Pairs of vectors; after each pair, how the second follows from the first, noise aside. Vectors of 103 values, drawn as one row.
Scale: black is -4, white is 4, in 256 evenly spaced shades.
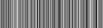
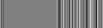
partly zeroed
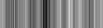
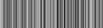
shuffled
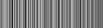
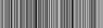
shuffled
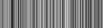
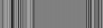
partly zeroed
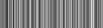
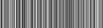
shuffled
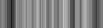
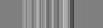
partly zeroed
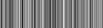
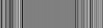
partly zeroed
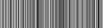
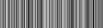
shuffled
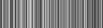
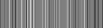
partly zeroed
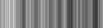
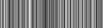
shuffled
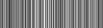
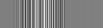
partly zeroed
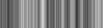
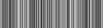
shuffled
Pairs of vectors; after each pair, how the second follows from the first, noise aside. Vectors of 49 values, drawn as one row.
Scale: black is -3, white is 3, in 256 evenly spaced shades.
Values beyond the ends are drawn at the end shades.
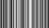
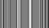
partly zeroed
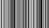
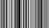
wrapped around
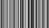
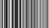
wrapped around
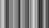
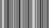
partly zeroed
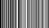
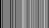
partly zeroed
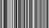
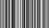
wrapped around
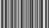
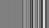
partly zeroed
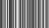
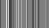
partly zeroed
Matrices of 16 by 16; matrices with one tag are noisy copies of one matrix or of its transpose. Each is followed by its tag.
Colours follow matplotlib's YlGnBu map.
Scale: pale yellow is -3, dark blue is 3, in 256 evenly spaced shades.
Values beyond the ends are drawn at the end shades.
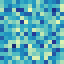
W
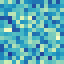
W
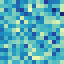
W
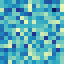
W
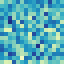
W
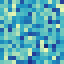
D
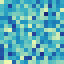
W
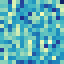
D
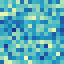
D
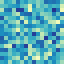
W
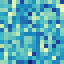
D
